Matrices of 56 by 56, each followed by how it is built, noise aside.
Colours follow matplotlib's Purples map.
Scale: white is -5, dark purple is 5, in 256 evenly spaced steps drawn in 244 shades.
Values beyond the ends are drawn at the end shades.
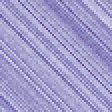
Toeplitz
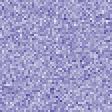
noise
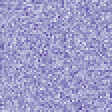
noise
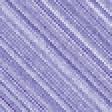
Toeplitz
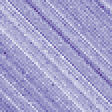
Toeplitz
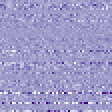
uneven rows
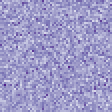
noise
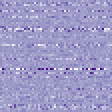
uneven rows
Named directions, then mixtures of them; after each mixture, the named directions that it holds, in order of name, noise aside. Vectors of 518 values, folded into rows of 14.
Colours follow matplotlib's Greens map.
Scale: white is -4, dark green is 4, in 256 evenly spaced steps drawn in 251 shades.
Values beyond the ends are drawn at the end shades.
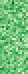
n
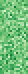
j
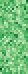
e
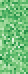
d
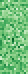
d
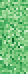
d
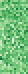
d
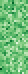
e, n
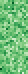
e, n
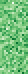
n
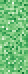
j, n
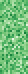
d, j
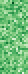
n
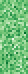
d, j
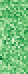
d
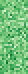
j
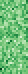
e, j
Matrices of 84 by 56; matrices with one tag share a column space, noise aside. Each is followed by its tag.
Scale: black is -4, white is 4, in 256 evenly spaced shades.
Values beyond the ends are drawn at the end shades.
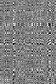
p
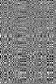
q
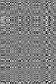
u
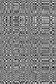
u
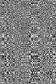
q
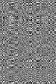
u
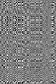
u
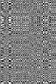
u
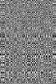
q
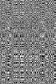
q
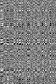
p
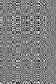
u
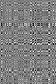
p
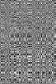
q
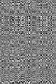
u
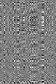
u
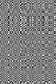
u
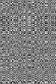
u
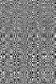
q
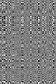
u
